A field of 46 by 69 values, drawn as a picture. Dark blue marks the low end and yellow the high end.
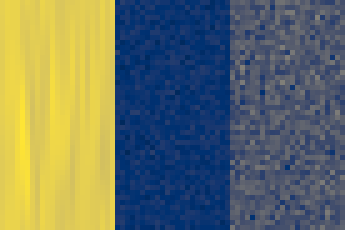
The table splits into one row of 3 panels. Panel 1,1: very high, streaked downward, faint in contrast. Panel 1,2: very low, fine-grained, faint in contrast. Panel 1,3: low, fine-grained.
